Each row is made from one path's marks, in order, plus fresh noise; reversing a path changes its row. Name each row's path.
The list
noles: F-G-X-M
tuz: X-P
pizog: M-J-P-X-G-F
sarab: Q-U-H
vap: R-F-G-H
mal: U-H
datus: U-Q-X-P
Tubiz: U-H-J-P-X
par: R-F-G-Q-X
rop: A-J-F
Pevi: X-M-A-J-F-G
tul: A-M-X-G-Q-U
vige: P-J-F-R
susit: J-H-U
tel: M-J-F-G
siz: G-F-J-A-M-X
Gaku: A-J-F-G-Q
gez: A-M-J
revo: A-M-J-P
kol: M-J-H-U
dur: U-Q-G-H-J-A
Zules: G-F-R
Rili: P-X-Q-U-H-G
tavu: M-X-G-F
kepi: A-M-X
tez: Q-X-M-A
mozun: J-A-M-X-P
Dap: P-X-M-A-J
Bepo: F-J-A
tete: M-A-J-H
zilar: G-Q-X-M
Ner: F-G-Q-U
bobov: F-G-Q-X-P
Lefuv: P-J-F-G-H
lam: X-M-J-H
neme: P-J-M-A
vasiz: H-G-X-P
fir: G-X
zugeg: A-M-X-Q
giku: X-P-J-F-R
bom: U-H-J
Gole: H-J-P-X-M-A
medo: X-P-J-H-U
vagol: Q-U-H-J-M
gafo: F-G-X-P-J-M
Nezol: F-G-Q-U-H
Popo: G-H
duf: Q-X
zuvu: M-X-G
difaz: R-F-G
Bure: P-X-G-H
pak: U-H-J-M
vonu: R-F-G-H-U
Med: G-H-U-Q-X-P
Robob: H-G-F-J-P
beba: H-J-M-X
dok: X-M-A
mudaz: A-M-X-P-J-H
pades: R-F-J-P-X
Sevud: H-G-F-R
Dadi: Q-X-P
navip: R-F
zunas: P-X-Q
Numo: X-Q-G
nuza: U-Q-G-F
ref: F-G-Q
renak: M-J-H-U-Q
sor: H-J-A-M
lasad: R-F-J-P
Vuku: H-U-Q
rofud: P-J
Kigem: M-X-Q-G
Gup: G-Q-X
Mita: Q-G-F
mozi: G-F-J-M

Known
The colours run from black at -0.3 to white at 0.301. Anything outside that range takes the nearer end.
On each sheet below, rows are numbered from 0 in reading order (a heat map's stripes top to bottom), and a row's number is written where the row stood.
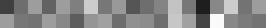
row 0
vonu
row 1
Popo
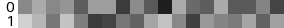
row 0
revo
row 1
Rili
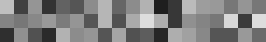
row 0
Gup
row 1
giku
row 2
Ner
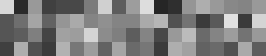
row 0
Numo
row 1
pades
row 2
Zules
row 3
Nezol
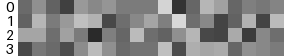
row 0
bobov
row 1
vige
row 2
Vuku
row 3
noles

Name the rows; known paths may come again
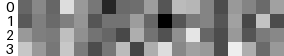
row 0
Tubiz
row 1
dur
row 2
mal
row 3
vasiz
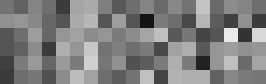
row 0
Pevi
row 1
gez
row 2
pades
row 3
Zules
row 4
vonu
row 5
noles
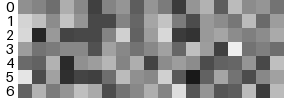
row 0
Med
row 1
Rili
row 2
Numo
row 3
Popo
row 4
navip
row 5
duf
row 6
vige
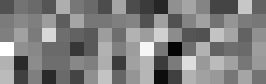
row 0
nuza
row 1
mozun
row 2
Gole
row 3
Dadi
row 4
fir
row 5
Gup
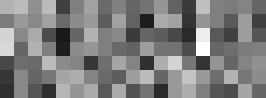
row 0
mudaz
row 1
tete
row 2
zugeg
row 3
dok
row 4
bom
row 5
gafo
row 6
Ner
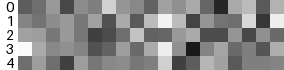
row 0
vap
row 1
giku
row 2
Vuku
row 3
zunas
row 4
bobov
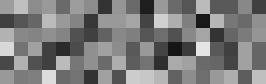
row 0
revo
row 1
susit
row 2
datus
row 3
tez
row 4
Nezol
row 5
medo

